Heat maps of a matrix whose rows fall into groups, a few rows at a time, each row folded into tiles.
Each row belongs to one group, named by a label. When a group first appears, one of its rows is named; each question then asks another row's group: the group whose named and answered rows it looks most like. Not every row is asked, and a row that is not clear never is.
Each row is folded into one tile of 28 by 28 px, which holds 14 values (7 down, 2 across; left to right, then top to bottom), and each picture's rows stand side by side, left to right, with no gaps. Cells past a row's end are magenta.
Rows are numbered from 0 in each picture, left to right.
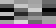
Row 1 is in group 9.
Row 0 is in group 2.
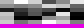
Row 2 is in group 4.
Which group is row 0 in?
4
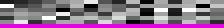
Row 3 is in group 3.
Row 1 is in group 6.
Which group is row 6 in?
6
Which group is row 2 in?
2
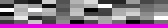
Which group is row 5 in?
6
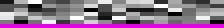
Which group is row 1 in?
3
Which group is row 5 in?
3
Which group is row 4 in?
9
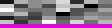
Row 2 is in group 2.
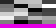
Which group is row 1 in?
3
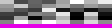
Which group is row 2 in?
4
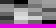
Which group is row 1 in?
9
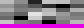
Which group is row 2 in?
3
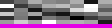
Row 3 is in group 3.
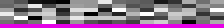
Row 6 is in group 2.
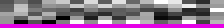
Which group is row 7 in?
6
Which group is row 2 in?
2
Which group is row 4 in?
2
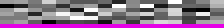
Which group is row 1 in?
9
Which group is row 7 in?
2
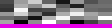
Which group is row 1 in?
2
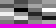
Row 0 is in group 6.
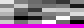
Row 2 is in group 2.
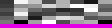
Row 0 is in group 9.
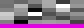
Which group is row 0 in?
9
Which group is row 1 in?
2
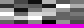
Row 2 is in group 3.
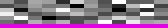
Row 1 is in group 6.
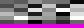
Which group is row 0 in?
6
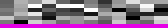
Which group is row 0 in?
9
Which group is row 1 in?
4
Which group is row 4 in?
4
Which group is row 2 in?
3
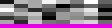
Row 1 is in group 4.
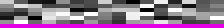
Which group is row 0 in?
2
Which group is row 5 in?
4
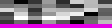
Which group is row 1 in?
6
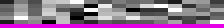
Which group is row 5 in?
3
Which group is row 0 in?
6
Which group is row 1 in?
9
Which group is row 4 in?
6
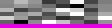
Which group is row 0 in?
9
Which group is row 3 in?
6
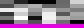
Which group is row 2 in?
9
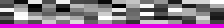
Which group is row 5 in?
4
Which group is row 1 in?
3
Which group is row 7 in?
4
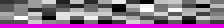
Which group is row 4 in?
3
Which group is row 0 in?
6
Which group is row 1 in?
4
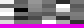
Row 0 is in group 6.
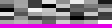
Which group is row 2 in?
4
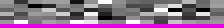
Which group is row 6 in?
4
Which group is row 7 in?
2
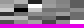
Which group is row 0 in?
9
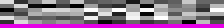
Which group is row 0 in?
3
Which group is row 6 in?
9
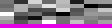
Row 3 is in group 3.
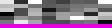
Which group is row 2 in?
6
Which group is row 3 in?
9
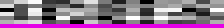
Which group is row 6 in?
9
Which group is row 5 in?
6
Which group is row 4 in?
6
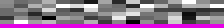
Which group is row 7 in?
3
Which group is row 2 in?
3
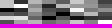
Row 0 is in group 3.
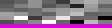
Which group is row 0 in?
6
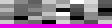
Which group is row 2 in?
4
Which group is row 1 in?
9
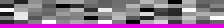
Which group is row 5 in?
2
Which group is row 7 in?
6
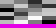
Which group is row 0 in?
2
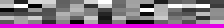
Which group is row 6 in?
3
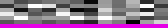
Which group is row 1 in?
3
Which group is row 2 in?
6
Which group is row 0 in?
6
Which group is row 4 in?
9
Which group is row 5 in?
4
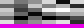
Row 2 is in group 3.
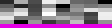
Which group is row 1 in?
9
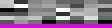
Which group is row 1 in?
9
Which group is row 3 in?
9
